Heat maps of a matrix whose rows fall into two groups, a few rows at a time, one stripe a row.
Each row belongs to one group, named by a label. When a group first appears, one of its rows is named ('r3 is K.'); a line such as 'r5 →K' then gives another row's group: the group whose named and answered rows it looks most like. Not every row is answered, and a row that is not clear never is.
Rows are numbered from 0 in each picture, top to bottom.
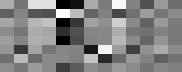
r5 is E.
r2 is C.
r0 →C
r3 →C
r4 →C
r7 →C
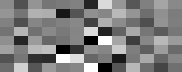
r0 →E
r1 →C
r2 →E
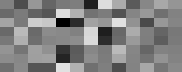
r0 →E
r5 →C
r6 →C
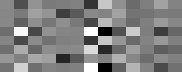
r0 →E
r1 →C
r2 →E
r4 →E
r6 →C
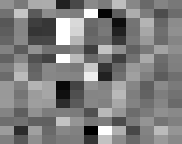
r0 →C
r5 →E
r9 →C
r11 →C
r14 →E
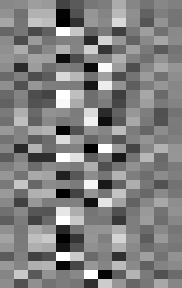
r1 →C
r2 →C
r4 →E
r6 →C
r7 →E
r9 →E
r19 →C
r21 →C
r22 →E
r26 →C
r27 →C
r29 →C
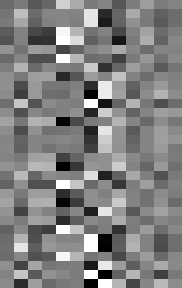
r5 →C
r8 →C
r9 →E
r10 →E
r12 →E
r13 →C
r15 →E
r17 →C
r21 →C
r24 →C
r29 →E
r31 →E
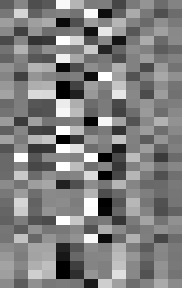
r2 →C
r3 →E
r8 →E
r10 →C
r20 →C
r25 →E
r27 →C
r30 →C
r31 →E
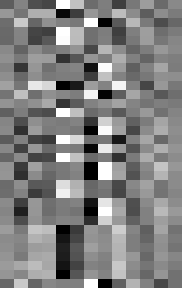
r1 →C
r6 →C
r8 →E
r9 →C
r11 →C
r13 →E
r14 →E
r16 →E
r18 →E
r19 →E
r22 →E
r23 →E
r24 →E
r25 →C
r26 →C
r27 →C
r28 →C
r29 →C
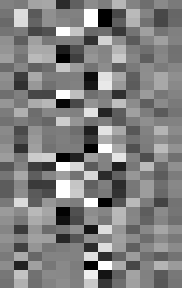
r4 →E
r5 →C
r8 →E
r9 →E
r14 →E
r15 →E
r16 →E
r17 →C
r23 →C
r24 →C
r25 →E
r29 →E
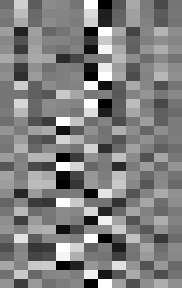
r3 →E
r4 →E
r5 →E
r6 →C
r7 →E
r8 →E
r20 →C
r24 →E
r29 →C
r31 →E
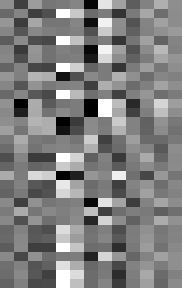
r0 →E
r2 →E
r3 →E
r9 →E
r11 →E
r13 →C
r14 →C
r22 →E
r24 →E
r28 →E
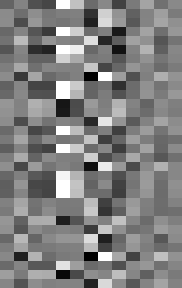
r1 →E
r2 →E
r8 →E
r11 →C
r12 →C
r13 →E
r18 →E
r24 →C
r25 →E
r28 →E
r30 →C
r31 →E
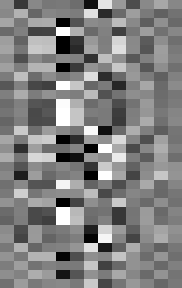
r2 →C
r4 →C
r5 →C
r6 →E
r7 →C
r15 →C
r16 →E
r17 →C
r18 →E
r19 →E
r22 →C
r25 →E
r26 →E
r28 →C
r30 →C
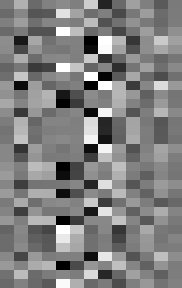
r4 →E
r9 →E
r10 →C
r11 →C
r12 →E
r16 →E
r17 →E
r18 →C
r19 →C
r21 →C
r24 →C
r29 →C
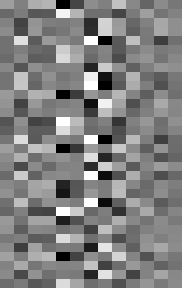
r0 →C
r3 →E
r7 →E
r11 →E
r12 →E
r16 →C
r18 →E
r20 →C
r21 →C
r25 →E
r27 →E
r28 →C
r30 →E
